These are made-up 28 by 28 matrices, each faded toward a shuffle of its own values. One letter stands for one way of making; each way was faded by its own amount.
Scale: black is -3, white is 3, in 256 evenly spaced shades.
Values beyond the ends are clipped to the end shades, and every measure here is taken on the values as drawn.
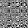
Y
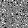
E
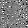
E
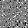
E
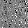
E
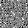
E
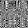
Y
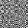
Y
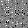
E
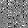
E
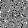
E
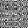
Y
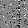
E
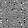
E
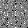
E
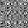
Y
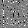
E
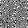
E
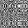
Y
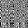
Y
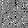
E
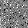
E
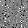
E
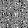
E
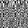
Y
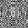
Y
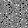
E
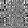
Y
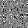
E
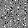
E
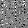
E
